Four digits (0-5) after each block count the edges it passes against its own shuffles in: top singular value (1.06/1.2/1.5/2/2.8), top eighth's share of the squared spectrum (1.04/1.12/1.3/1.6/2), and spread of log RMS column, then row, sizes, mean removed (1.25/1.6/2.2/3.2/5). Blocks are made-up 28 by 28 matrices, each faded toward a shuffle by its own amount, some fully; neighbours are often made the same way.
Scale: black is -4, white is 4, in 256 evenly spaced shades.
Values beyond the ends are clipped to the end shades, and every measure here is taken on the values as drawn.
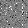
2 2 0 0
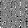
3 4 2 0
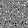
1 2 0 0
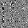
3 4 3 1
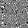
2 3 1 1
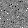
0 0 0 0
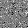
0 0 0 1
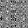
3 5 3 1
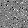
0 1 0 0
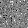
1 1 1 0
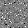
1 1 0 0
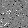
0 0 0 0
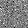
0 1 0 0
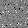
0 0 0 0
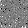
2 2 0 1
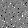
0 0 0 0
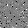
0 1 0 0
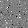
2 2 1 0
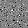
2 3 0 1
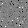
1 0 0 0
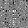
3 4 1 1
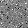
0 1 0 0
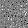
1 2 1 0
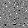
2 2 1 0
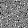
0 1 0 0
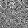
3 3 0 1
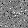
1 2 0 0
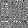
3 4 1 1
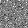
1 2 0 0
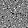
1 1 0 0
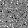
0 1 0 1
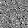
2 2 0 0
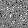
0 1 0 0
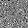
1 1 0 0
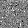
0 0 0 0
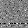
3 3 0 2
